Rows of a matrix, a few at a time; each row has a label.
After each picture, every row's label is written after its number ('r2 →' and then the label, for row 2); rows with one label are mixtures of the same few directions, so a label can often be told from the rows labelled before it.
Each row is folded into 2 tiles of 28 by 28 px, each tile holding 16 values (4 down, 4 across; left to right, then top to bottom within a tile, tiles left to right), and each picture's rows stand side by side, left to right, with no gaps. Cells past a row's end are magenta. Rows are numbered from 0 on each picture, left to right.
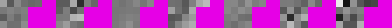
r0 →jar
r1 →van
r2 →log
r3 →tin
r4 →van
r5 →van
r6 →jar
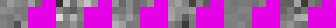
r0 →log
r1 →jar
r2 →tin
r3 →log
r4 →log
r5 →van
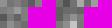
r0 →jar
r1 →log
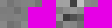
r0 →jar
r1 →van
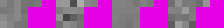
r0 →tin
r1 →van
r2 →log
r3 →jar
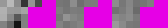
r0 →log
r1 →van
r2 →tin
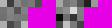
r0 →jar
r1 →jar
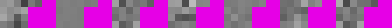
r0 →log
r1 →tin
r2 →jar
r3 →van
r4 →van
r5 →log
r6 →jar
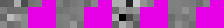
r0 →van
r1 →log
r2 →van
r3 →jar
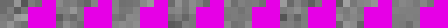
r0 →van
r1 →jar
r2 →tin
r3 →tin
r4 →jar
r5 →jar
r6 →jar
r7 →log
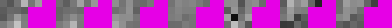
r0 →log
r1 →log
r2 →tin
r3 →tin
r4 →van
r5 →tin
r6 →tin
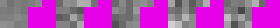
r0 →tin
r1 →log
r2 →tin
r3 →tin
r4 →jar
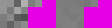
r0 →van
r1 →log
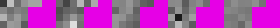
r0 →jar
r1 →log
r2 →tin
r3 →van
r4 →log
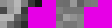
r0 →tin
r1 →van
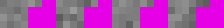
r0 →jar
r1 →jar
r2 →log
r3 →tin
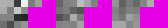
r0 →van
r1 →log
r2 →tin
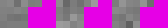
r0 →van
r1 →tin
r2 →log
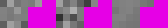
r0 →jar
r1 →jar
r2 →tin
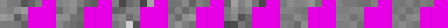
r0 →log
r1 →tin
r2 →log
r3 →van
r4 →tin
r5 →log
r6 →log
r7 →van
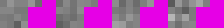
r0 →log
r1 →tin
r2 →tin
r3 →jar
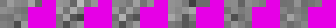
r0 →log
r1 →van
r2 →van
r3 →log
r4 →van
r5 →van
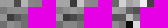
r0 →van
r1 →van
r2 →log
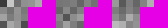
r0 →jar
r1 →van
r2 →tin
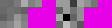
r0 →log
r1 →van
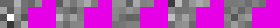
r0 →van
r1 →jar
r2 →van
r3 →jar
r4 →van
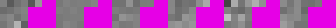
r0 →log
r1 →jar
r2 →van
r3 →tin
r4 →jar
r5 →tin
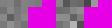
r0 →van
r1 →log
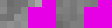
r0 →tin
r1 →tin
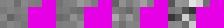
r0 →van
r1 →log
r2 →jar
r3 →log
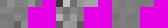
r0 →log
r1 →jar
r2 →jar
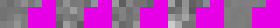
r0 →log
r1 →jar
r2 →jar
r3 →tin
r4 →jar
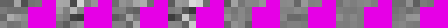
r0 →van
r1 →van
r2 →log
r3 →log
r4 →jar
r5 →van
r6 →jar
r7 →van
